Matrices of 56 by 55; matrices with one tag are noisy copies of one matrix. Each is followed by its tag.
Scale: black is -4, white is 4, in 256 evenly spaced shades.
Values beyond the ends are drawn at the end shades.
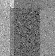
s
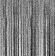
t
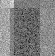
s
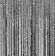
t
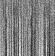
t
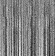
t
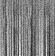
t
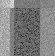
s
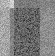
s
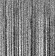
t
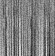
t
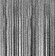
t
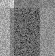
s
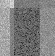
s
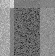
s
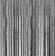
t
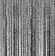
t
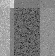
s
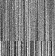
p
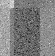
s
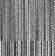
p
